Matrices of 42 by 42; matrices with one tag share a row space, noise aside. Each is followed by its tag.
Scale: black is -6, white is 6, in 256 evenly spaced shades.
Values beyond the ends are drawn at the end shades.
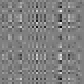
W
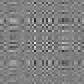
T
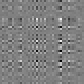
W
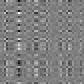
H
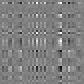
W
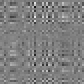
T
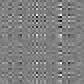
W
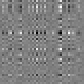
W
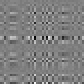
T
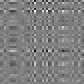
T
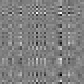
W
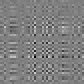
T
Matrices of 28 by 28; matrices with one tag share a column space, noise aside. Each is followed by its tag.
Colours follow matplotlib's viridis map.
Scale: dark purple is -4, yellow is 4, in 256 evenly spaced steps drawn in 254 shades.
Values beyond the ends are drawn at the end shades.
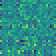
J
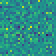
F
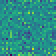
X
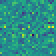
F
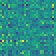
J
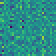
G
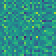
G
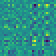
J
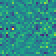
F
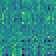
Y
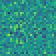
F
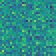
G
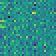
G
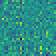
X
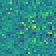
F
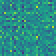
G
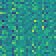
G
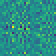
F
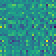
J
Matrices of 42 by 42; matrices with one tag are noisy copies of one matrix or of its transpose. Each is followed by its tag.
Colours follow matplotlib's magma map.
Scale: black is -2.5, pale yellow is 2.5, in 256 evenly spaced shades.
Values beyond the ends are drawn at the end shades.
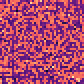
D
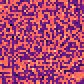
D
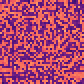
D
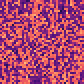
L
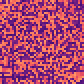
D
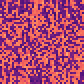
L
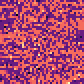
L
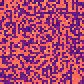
D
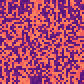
L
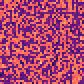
D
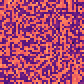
D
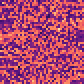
L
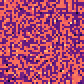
D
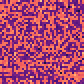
D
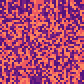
L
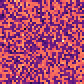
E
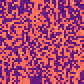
L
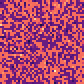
E
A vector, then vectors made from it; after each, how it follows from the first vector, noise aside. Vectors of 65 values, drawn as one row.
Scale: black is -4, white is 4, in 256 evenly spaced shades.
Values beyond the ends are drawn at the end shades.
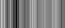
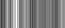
negated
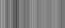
shrunk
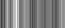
negated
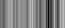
reversed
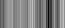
reversed
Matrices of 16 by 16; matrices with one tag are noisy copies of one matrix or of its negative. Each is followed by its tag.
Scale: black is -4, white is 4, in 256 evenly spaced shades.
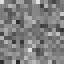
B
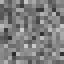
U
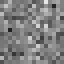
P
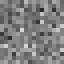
U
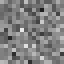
U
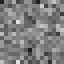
B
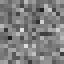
U
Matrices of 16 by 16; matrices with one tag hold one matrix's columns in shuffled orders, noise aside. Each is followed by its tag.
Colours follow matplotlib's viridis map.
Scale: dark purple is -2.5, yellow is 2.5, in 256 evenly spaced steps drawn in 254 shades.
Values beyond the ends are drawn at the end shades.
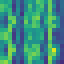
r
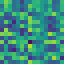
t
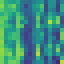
r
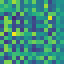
t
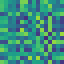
t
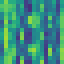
r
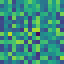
t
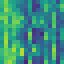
r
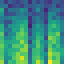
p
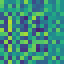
t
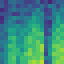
p
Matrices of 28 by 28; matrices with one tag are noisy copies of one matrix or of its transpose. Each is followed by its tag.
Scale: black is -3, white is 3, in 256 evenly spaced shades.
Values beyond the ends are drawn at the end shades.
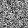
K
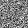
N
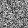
K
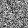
K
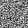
N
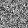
K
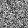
K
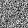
N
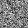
K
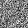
N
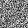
N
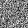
N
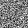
N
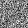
N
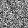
K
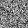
K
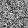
K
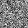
K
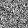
K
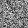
K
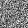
N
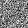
N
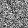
K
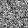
K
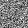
N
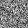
K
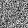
N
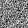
N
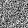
N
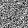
N
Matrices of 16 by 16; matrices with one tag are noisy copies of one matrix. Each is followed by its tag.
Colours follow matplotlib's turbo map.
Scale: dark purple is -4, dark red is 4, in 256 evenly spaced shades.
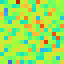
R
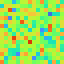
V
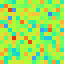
V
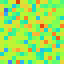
R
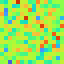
R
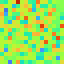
R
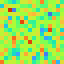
V
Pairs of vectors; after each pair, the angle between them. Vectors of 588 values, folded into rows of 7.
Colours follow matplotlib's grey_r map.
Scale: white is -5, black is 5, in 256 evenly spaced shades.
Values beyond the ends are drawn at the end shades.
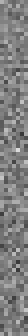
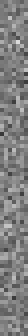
orthogonal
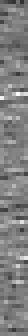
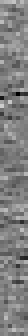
nearly opposite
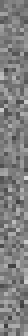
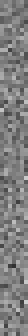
nearly parallel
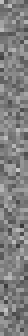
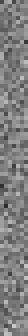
partly opposed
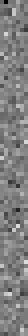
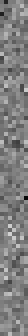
partly aligned
